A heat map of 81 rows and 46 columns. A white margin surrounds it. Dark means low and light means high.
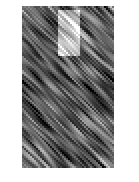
Ninth with the highest average: top middle. Grain: diagonal, down to the right. Odd patch: higher, in the top middle.
